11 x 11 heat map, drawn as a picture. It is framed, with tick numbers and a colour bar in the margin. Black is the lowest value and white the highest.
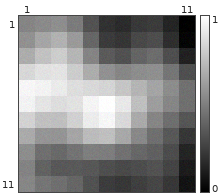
The middle left is the calmest part. On average the colour sits 50% of the way up the scale. The field climbs toward the left. No lone cell stands out from its neighbours.
